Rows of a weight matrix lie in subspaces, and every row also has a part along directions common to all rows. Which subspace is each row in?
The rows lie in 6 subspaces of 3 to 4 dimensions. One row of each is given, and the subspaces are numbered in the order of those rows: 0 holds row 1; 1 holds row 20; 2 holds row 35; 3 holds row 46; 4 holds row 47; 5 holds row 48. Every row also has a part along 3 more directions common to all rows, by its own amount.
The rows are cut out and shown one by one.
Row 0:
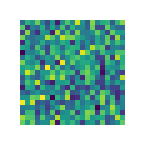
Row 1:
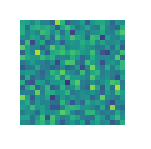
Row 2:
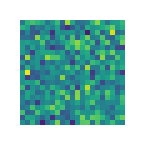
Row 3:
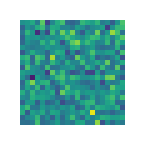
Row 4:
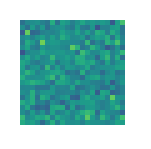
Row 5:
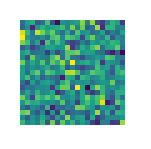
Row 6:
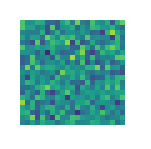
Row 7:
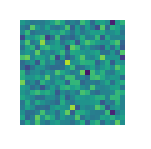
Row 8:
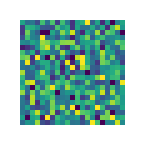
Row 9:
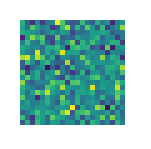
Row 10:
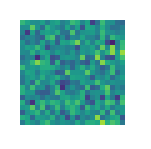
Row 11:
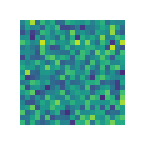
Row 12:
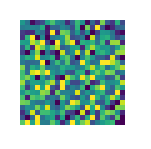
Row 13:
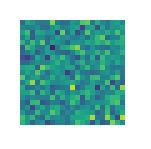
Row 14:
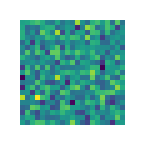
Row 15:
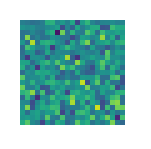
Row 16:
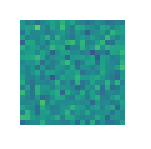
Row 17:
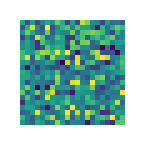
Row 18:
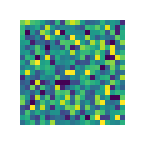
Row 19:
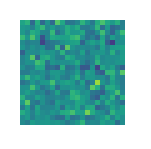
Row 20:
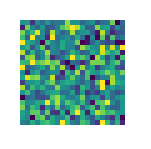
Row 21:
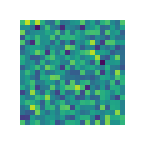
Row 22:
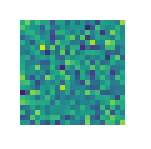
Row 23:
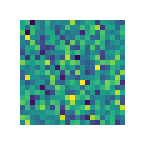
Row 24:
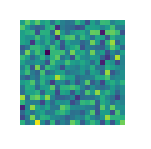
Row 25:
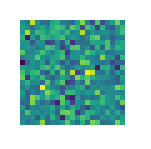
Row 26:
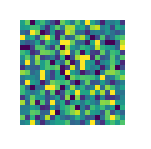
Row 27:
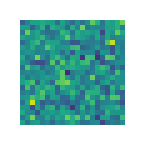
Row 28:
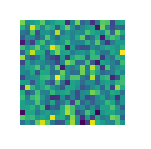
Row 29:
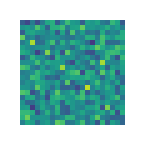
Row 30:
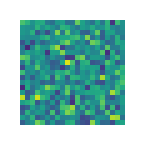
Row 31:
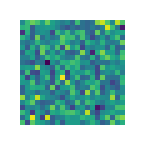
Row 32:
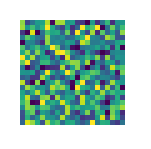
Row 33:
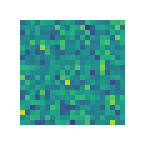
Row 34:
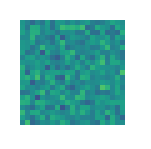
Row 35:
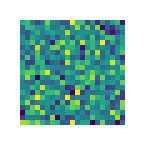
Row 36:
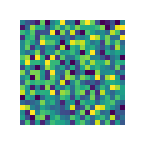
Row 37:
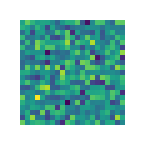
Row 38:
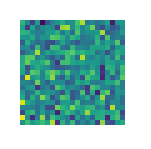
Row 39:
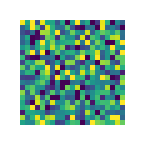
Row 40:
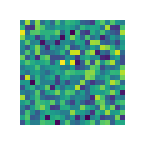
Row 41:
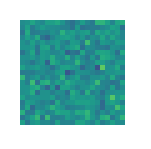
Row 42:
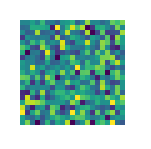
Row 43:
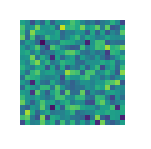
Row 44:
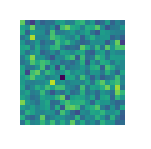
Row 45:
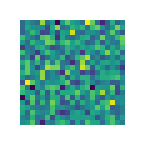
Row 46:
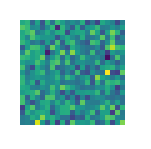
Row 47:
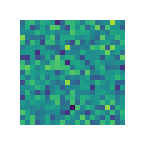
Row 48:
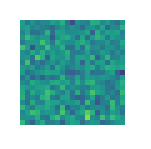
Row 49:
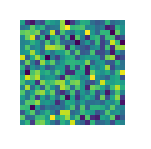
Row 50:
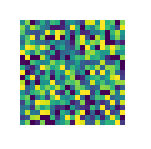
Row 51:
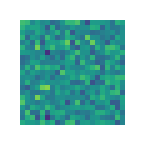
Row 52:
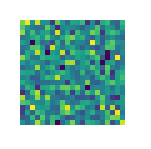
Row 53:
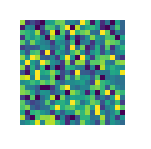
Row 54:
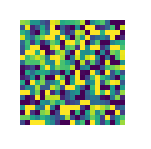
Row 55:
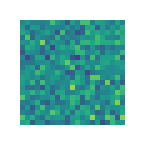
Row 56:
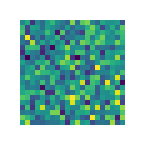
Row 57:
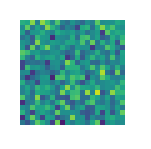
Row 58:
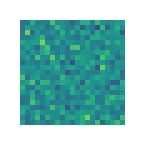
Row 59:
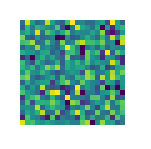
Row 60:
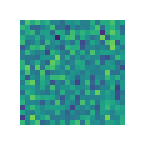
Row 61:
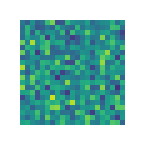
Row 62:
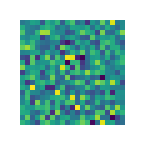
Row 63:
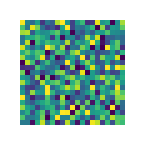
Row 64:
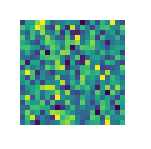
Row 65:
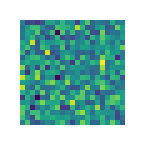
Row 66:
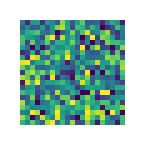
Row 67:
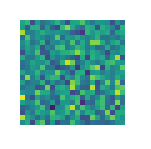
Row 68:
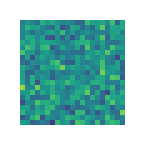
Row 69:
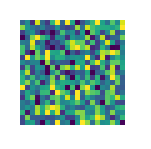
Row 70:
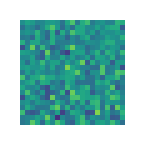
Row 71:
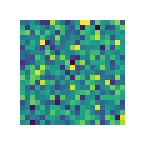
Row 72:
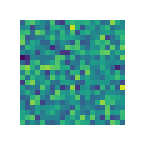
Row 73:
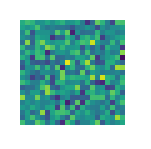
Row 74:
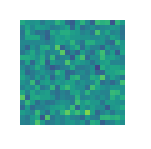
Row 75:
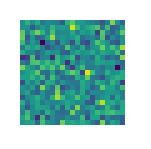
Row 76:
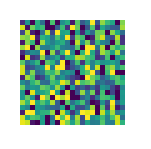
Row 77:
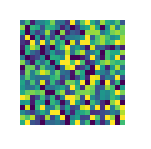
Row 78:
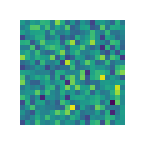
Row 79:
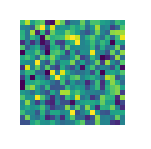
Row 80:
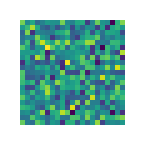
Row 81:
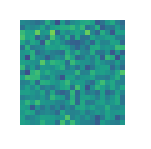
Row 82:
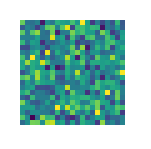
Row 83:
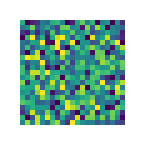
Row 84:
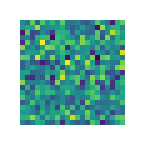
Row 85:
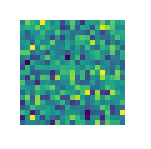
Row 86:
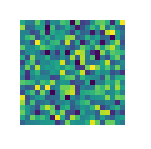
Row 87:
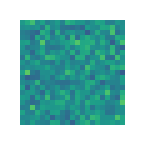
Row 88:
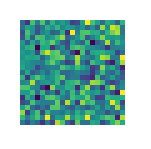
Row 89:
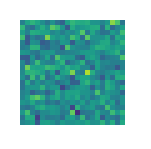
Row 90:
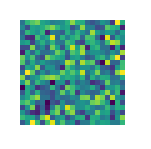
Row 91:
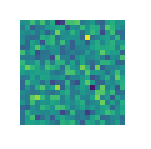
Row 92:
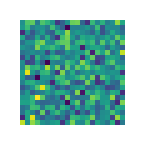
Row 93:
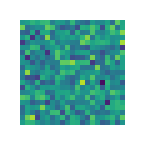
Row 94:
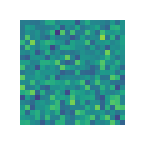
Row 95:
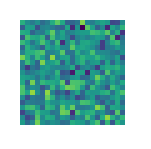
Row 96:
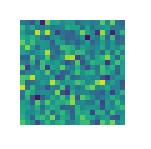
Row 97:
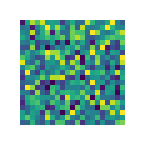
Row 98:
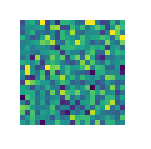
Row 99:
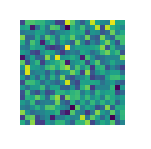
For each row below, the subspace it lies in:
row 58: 1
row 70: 5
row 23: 1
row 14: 3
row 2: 4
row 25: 1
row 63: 2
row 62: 0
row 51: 2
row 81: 4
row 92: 2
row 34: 3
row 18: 4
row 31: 0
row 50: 5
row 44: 2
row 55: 1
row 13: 1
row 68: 5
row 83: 2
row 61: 0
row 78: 5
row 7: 5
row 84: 3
